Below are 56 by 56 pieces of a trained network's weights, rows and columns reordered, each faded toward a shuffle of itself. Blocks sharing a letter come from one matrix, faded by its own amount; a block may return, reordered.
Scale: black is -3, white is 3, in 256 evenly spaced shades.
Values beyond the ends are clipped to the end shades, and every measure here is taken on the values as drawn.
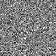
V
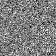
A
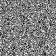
A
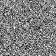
A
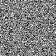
V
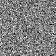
A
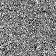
A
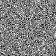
V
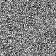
A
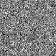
V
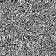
V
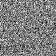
A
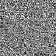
V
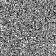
A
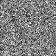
A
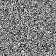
A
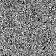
A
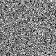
A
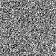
V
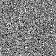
A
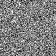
A
